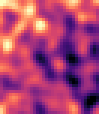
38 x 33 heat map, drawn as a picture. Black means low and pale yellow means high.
The histogram is bell-shaped. The top left is the ninth with the highest average. Values rise toward the top left. The halves do not mirror each other.
